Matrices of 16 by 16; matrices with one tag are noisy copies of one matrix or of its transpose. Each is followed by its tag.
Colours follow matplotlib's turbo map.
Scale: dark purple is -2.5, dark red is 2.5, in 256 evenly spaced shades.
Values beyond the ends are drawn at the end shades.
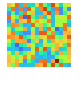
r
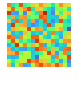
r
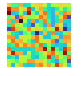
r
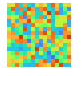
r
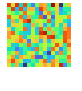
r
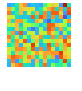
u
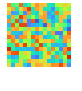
r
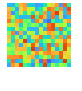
u
